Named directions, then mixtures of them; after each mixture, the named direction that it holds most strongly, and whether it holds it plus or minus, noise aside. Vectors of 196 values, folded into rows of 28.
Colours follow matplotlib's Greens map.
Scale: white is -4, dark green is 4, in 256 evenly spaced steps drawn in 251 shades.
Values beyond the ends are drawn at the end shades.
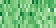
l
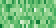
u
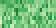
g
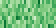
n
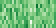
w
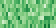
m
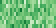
u, minus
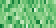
u, plus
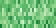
u, plus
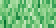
n, plus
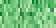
l, plus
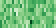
w, minus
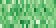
u, minus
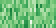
w, plus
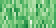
w, plus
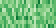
n, plus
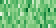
l, minus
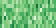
g, minus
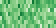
l, plus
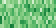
g, minus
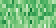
m, minus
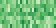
u, minus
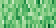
m, plus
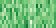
w, plus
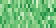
l, minus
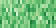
g, minus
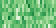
n, minus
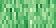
w, plus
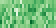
g, minus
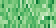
m, plus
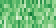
n, minus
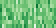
w, plus
